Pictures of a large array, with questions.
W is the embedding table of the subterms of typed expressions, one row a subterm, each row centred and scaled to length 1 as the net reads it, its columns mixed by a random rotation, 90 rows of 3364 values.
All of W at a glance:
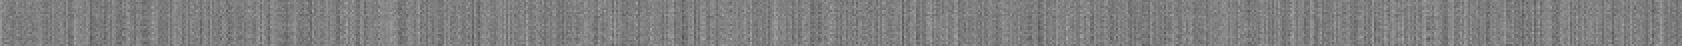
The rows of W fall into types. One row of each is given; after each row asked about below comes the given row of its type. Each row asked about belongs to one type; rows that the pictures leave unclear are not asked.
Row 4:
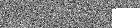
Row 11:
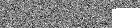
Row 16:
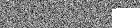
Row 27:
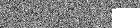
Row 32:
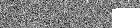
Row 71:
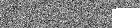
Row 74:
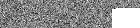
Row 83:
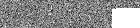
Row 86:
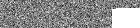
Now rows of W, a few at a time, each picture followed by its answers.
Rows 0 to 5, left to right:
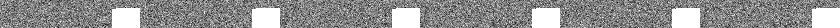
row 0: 11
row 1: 32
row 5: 71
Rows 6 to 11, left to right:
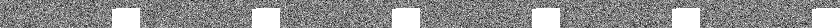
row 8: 32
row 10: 71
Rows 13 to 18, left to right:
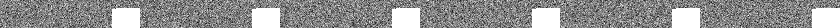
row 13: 83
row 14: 27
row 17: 16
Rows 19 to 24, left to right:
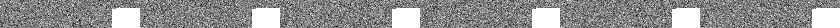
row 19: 83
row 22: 71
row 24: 4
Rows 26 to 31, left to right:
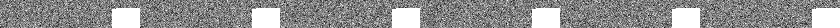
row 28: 16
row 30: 11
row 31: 11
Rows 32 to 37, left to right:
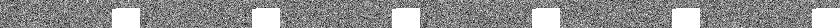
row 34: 27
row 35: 74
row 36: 4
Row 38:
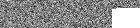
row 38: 16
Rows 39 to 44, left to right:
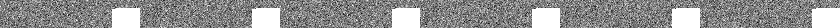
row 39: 32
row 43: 83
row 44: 27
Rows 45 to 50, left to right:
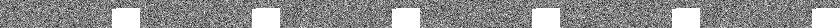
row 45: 27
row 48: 4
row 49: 71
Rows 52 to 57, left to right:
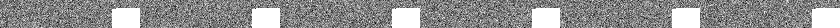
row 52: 27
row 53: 83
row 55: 27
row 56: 27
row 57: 32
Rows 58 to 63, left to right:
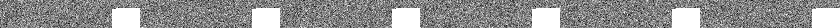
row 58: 74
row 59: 4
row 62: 32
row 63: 4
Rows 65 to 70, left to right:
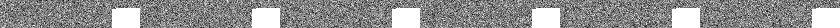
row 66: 32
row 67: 74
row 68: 86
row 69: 71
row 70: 83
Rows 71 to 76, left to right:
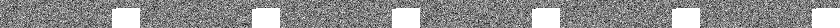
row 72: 11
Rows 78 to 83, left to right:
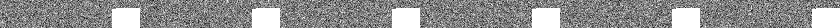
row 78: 27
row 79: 32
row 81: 4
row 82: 11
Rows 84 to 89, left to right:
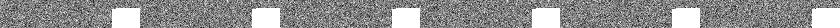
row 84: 71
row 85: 32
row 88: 11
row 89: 83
